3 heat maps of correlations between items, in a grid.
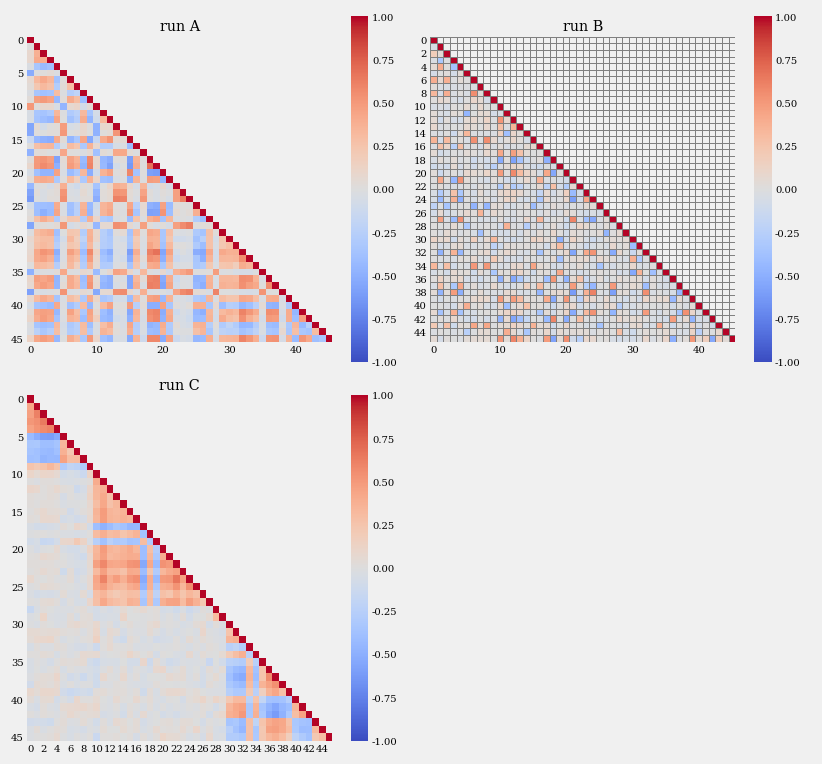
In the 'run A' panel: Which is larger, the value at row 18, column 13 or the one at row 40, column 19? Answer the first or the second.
the first
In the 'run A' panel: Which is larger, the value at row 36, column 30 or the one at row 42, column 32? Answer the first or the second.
the second
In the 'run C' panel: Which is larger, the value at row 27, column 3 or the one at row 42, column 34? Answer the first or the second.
the second
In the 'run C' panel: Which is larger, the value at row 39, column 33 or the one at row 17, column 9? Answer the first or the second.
the first
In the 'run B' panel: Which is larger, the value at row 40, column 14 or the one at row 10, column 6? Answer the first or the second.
the first
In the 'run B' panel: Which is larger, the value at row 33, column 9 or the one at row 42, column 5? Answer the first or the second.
the first
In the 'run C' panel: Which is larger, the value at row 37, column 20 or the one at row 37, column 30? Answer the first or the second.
the first
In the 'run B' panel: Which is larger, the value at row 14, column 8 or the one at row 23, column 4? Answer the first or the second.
the first
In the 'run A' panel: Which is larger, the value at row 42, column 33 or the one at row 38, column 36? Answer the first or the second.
the first
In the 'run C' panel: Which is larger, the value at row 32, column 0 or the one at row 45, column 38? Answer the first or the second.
the second
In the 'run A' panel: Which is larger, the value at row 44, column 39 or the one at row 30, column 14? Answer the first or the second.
the second
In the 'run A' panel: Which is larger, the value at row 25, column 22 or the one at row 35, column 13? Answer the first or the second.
the second
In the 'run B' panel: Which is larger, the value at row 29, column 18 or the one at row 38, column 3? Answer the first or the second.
the second
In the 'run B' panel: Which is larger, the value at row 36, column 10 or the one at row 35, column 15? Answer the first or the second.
the second
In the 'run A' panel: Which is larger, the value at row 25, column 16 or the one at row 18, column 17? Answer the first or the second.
the second
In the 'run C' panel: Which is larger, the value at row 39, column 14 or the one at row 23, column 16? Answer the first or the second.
the second
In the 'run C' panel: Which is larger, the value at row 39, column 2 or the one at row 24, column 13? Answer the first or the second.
the second
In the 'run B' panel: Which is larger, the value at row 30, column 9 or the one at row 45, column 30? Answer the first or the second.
the first
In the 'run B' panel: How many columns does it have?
46
